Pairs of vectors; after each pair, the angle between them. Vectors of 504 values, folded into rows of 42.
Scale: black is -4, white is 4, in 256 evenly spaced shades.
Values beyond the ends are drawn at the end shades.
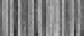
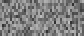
orthogonal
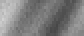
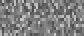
orthogonal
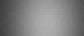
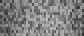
partly aligned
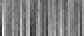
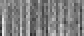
nearly parallel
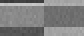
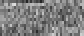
partly aligned
